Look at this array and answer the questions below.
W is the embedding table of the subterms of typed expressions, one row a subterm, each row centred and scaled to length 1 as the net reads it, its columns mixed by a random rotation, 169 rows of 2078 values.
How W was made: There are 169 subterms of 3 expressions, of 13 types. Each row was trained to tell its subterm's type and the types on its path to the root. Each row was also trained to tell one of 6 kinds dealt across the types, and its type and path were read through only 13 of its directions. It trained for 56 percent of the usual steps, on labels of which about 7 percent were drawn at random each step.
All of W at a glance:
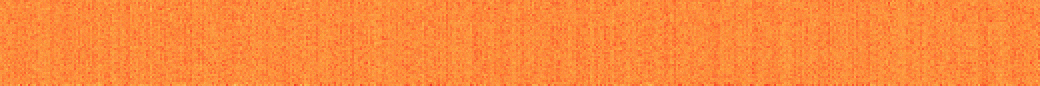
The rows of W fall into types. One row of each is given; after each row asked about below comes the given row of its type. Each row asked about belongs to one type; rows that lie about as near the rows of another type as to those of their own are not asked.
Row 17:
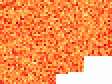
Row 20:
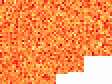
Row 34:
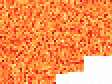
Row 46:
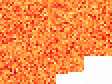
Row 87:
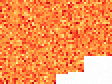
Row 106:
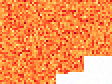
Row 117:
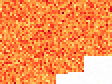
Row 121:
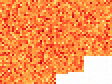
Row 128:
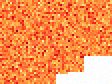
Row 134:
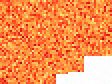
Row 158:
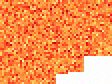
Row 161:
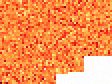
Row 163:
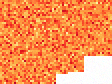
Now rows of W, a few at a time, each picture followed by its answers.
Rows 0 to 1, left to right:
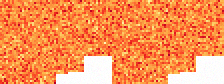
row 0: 134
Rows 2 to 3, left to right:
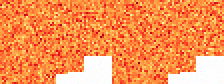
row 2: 128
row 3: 158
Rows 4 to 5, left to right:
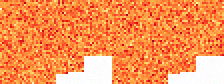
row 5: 17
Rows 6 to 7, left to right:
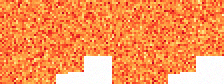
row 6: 128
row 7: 17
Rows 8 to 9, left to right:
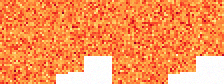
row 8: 87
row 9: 17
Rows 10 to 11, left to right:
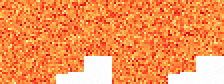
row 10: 161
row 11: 128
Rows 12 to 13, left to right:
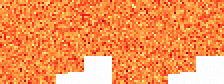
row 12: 34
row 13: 87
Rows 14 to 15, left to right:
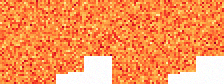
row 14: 17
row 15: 46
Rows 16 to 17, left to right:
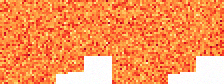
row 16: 106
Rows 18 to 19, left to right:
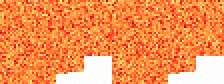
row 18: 106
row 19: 106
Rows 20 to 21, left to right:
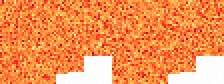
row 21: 117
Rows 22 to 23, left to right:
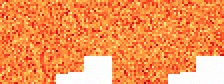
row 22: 128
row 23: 17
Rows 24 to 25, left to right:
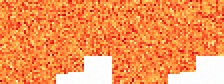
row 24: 106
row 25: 20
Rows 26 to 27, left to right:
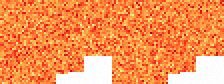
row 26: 163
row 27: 128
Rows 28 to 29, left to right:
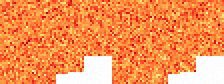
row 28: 17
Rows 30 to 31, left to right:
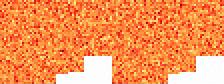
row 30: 87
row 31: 163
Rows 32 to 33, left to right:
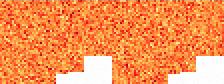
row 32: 163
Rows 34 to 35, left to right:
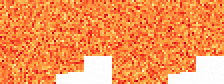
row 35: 158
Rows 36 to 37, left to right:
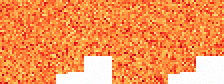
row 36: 161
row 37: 17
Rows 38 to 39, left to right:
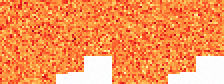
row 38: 117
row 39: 158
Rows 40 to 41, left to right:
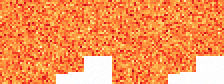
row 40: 34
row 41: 34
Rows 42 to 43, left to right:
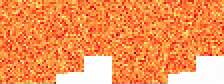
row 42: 163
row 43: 34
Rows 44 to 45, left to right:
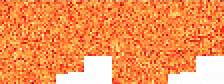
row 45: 134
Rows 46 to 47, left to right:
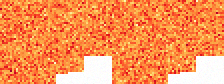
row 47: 161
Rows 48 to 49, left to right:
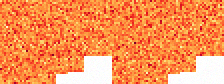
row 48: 117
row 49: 87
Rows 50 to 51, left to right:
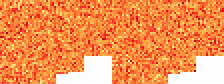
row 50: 34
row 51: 134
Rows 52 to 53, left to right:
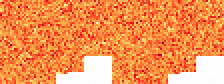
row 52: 117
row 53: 161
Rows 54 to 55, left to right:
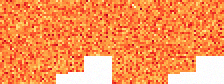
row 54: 158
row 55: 121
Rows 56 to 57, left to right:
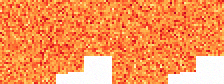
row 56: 121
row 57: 158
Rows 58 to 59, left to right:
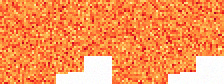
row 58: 46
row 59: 134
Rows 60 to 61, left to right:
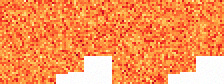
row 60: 87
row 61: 17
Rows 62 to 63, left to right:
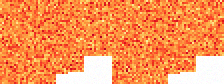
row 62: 128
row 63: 20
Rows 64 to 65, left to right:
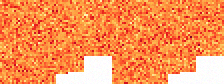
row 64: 46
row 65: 117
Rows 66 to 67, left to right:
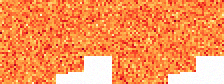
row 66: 106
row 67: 34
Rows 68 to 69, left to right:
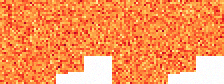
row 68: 106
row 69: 20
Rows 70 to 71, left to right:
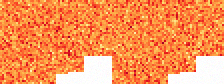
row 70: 158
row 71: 161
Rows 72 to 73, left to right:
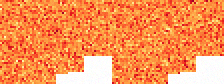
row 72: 158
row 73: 46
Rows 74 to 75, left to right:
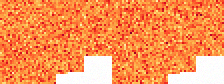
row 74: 163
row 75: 34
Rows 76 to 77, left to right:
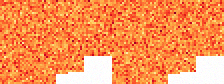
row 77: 87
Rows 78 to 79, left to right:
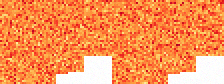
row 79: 163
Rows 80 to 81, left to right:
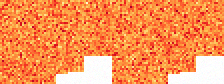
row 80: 46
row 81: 121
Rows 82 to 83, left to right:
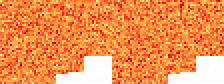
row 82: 106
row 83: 134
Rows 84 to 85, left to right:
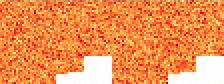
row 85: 128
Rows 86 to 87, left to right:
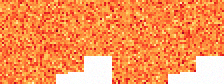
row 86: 128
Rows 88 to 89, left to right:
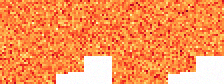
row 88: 117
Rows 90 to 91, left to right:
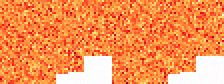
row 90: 158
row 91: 128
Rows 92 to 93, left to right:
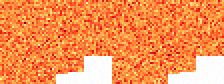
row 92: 106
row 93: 121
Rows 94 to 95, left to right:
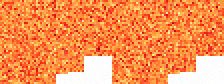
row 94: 134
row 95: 46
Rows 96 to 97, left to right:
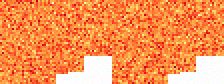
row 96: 17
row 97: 161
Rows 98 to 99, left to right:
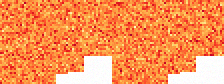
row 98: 161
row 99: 134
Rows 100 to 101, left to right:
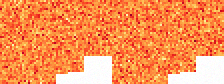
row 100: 34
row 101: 134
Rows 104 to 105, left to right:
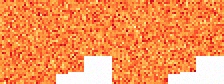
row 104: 163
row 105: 87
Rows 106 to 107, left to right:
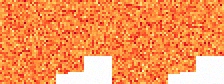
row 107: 158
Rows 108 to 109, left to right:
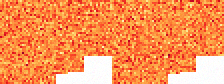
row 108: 34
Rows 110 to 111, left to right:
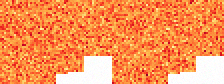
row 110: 121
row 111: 46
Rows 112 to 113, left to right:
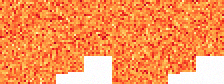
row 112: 34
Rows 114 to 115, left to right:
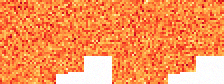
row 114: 117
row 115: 106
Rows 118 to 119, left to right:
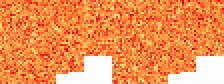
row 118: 161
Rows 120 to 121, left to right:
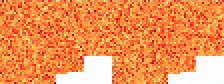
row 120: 128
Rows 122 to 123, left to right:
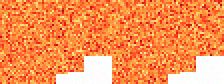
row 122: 163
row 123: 163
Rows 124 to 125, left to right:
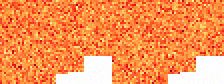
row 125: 17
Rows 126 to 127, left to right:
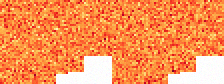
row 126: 46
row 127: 163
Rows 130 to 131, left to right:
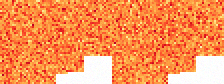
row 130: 121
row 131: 121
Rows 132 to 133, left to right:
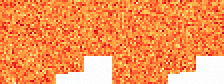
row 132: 161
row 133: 20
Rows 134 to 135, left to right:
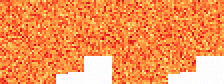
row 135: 158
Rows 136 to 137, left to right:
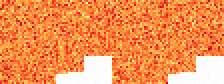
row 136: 46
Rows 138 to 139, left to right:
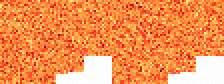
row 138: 128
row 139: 158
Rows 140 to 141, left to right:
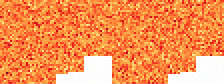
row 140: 158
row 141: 17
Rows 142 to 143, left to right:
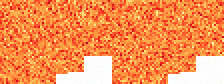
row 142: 87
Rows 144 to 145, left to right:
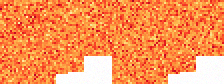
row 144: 46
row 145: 106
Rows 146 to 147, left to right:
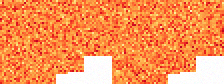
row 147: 46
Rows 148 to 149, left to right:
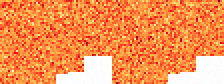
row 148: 134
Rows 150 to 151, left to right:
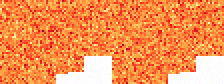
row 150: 158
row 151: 117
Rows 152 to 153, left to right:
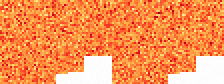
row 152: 46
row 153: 17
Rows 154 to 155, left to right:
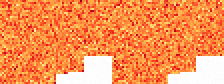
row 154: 134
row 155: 46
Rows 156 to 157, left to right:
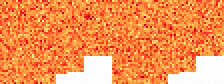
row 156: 121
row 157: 117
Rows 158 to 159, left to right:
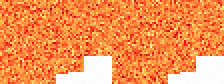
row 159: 163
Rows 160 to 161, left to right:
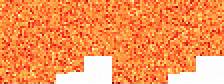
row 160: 158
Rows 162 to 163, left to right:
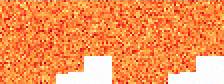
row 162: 121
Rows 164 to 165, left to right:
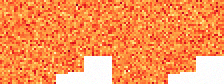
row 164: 34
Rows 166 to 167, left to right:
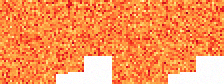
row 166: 134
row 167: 134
